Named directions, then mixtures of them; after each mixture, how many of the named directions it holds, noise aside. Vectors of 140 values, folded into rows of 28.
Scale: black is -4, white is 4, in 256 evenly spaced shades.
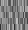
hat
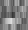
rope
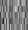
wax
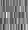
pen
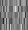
one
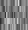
three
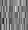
one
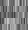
two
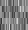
three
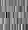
one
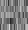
three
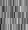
three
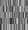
three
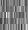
one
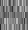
three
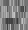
two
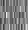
one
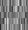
three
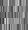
two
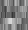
one
